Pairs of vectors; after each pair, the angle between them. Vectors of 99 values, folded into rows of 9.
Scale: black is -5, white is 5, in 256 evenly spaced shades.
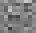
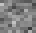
partly opposed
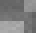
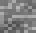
partly opposed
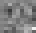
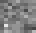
partly opposed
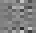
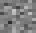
partly opposed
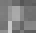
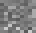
orthogonal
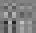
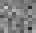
partly opposed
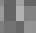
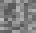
partly aligned
